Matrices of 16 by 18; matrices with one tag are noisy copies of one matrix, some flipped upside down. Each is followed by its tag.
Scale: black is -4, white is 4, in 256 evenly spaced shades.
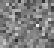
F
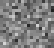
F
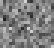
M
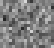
M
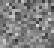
F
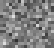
F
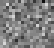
F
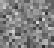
F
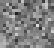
F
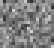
M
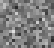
F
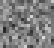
M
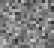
F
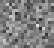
F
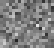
F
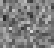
M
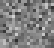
F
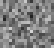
M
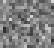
M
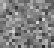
F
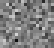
F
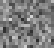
M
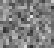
M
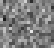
M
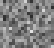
M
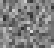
M
